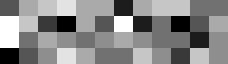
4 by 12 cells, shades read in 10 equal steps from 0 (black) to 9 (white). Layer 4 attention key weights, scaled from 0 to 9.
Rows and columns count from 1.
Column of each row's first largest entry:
4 1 1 4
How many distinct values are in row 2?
8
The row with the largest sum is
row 1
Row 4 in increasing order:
0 2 3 4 4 5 5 5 6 7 7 8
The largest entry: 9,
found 3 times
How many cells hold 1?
3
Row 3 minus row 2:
0 -3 4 5 -2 2 -3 4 0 4 -2 -1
